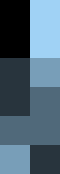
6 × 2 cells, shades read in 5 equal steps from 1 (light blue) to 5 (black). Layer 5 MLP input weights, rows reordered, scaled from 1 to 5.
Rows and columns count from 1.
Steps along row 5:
same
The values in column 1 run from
2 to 5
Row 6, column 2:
4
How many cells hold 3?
3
